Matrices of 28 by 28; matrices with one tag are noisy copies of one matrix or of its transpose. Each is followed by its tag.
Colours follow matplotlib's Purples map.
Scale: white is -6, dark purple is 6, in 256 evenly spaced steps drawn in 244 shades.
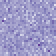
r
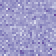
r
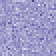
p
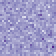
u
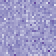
r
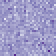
r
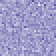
p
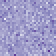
r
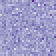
p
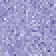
r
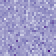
r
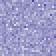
p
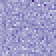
p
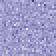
p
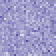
r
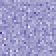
p
